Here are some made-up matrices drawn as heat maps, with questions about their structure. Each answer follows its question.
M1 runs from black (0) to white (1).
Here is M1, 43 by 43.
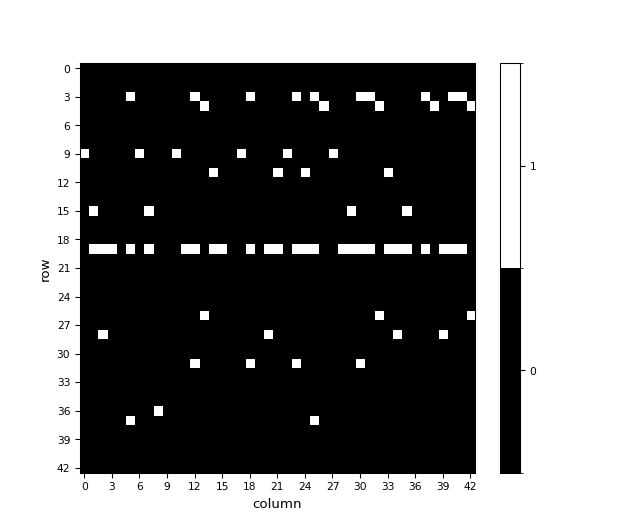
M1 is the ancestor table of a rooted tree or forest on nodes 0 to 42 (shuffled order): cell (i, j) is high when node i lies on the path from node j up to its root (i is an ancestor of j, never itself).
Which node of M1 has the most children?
9
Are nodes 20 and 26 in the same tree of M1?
no
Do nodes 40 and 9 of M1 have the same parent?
no
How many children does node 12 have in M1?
0
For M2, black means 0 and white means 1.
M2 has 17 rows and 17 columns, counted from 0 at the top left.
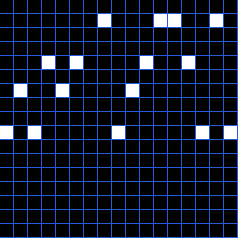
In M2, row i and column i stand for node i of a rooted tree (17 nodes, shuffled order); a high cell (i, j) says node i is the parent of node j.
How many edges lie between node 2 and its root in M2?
2
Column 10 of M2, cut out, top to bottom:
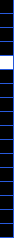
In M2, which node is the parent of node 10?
4
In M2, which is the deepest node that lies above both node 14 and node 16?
9
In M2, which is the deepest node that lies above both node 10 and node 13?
4
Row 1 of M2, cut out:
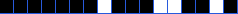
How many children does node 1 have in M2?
4
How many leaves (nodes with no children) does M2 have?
13
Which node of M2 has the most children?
9
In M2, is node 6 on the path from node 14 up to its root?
yes
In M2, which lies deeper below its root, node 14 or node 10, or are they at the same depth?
the same depth
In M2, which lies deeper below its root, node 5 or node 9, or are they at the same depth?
node 5
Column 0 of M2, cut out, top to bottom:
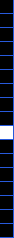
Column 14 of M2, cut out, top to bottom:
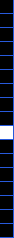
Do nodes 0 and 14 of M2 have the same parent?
yes
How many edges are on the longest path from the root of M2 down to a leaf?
2
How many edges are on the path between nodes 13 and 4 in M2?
1
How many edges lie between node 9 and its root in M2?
1
